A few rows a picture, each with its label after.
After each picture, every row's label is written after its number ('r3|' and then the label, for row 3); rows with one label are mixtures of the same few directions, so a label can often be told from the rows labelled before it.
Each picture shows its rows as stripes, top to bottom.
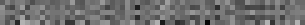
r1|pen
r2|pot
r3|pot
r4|pot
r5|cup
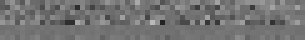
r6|pot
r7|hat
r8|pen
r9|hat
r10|cup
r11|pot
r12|pen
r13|pen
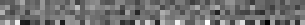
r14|pot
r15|hat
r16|pot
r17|cup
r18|cup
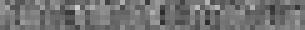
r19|hat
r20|hat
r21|cup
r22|cup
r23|cup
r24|hat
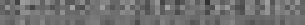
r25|cup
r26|pen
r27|cup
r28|pot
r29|pot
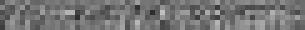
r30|pot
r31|pot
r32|cup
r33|hat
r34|pot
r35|pot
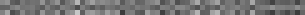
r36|hat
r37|hat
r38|hat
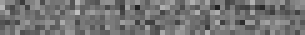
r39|pot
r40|pot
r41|hat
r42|hat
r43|cup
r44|hat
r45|cup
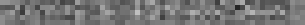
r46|cup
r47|pen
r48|pot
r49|cup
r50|pot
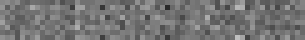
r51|cup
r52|pen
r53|hat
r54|hat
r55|pot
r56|hat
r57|cup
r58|pen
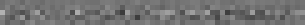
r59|pot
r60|hat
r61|pot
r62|pot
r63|pen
